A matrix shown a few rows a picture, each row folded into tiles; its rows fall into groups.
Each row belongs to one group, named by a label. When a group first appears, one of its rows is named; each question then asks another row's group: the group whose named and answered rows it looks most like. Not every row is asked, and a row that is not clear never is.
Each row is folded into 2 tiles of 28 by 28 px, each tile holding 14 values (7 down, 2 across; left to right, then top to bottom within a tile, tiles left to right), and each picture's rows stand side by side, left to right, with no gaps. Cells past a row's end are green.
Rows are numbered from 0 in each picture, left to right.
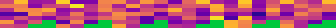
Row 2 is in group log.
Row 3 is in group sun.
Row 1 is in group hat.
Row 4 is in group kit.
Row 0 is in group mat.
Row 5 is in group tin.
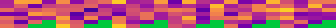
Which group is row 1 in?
log
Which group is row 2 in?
tin
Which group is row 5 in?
log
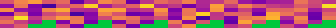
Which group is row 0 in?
kit
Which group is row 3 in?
mat
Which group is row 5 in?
sun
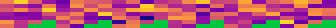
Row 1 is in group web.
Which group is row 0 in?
mat
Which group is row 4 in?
web
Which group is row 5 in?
mat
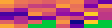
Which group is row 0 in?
mat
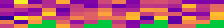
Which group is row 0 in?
kit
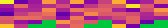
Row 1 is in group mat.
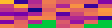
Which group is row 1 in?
mat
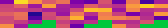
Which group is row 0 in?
sun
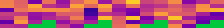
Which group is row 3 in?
log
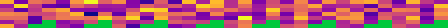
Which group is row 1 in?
sun
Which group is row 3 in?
web
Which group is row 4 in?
kit
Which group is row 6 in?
sun
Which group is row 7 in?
sun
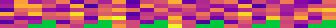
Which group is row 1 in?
hat
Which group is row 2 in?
log
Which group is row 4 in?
hat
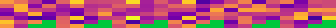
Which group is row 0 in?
mat
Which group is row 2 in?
kit
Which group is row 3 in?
kit
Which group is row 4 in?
web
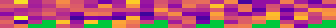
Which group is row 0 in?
kit
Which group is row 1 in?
mat
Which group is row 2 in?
kit
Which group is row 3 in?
sun
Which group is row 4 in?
hat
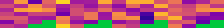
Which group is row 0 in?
web
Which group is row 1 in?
tin
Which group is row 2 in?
sun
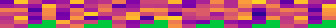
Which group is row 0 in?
sun
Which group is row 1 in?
mat
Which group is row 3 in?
tin
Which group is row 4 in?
sun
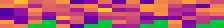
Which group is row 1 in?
log
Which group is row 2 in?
web
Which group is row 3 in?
mat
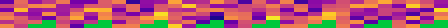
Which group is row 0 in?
web
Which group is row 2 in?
hat
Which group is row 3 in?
log
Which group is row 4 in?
hat
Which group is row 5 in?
hat
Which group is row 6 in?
log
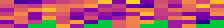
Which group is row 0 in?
hat
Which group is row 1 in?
log
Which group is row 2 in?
mat
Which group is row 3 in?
web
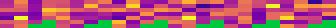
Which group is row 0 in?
kit
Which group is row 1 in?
log
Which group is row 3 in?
kit
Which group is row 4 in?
sun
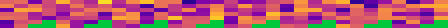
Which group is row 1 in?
tin
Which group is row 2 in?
sun
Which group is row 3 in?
hat
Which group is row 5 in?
web
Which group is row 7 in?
hat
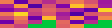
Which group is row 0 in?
hat
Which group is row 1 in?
kit
